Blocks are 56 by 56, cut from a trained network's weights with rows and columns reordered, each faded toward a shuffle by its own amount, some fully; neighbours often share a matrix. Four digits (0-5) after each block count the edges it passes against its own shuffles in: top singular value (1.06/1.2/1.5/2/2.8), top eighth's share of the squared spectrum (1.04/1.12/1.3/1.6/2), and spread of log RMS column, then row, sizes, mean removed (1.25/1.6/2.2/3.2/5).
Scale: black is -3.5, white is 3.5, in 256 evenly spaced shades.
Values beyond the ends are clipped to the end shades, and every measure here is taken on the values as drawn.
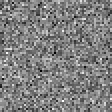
0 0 0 0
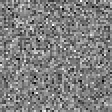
1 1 0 0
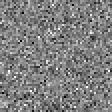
0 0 0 0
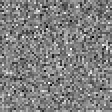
0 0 0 0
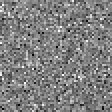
0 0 0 0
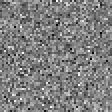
2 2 0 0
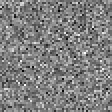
1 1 0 0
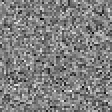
0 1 0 0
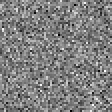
0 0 0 0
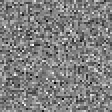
1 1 0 0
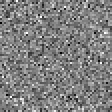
0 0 0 1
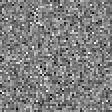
0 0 0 0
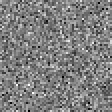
0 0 0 0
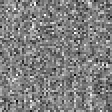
3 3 1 1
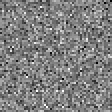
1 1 0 0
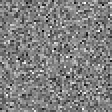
0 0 0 0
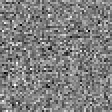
2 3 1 1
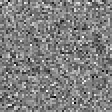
2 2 0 0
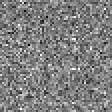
2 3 1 1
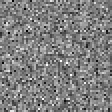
1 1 0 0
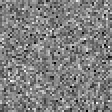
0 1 0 0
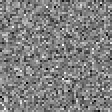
1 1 0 0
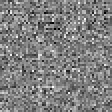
3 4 2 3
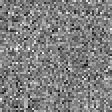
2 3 1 1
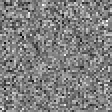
3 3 1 1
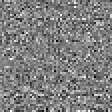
3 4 1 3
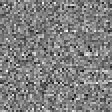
3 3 0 2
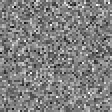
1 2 0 1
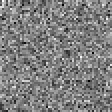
3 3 1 1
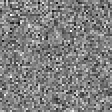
2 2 0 1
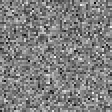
0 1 0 0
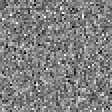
0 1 0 0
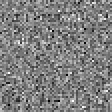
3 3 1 1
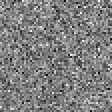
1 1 0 0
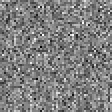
2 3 1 1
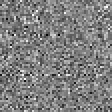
3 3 1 2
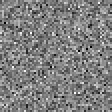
1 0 0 0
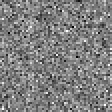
1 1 0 0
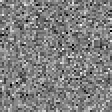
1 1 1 0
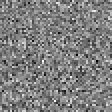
2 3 1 2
